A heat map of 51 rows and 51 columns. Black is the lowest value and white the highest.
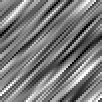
Streaks slant up to the right. No single row or column stands out from its neighbours. The values follow a bell shape. Overall the values sit about 50% of the way up the scale. No overall slope runs across the table. The halves do not mirror each other.
